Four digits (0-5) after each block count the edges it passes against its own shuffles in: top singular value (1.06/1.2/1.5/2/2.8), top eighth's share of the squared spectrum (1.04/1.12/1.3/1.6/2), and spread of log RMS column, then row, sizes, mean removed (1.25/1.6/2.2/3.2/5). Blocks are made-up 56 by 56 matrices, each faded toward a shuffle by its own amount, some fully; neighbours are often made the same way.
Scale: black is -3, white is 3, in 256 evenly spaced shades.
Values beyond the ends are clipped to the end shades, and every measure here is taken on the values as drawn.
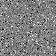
0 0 0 0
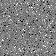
0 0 0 0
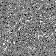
0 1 0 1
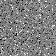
0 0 1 0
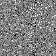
1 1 2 0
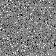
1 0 0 0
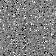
1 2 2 0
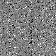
1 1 1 0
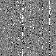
2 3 3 0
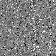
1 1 1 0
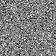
1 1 0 1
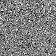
0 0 0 1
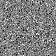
0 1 0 0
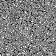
0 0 0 0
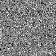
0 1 0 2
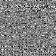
1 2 0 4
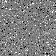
0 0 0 0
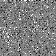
1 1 1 1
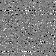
2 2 1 2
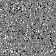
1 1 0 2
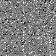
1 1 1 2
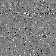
2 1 0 1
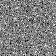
1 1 0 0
